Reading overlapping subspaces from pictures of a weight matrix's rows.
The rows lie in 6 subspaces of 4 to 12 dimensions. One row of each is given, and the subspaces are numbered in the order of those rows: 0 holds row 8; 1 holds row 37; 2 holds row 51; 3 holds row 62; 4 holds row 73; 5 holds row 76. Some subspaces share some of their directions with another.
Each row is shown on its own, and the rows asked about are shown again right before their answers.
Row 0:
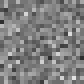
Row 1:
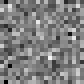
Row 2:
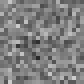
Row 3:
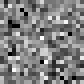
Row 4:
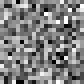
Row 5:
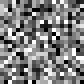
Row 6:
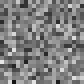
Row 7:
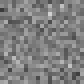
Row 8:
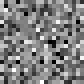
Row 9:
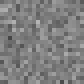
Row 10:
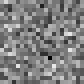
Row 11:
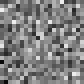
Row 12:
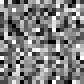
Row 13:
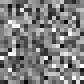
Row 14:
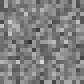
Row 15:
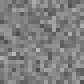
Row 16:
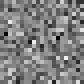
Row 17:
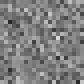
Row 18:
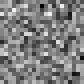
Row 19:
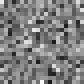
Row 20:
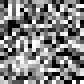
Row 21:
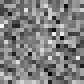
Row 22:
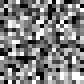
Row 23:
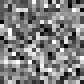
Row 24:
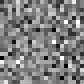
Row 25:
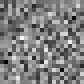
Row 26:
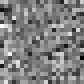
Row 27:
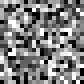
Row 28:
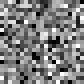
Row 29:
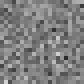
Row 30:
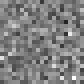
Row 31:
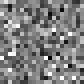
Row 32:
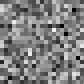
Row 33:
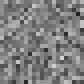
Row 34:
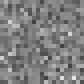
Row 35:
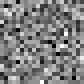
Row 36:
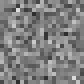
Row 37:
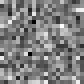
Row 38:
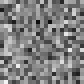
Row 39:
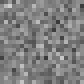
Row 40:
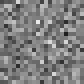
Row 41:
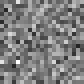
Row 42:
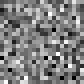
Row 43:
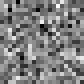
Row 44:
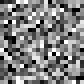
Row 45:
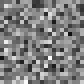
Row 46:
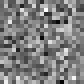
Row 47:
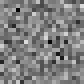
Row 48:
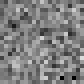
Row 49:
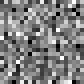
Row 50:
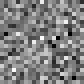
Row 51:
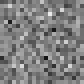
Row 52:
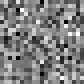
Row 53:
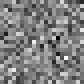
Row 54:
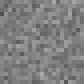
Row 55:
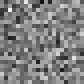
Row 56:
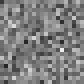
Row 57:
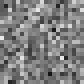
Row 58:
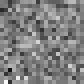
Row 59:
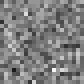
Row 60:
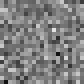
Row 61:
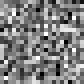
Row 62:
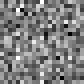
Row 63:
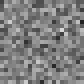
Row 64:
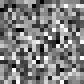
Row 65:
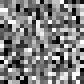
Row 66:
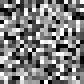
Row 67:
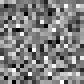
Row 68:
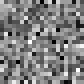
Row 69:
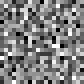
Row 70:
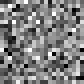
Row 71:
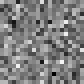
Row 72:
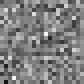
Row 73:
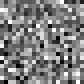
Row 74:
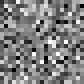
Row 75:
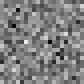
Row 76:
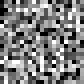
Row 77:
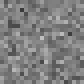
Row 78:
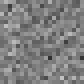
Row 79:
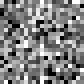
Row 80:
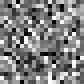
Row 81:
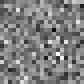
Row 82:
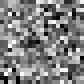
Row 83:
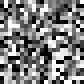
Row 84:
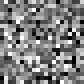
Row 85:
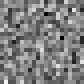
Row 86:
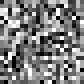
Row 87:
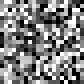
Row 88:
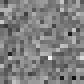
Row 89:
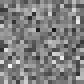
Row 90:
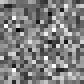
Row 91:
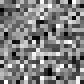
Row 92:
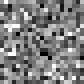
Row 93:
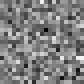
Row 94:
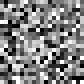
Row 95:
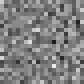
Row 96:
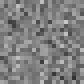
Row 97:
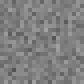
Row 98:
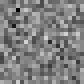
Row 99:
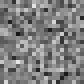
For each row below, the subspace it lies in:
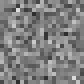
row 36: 3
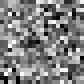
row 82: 2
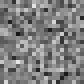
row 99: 5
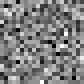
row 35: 1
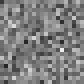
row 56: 3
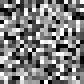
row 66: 1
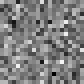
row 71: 1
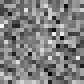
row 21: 1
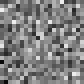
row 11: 2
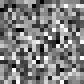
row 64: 2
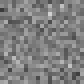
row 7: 2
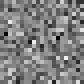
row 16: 0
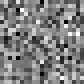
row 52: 3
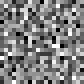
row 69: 5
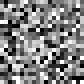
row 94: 4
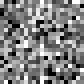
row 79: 0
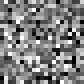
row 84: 2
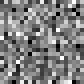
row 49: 5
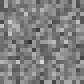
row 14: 0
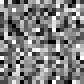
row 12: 5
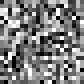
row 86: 3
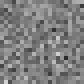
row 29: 0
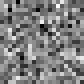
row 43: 5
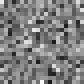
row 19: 0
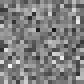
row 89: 4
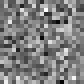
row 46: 2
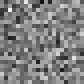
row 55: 2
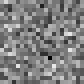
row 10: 4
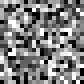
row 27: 3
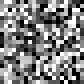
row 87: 2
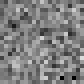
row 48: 5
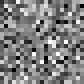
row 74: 1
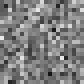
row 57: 5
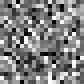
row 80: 2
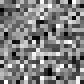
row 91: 0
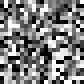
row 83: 1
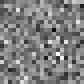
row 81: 3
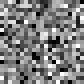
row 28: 2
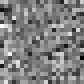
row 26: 1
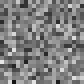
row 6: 2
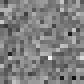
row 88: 1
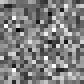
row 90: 2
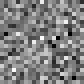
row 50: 0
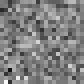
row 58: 2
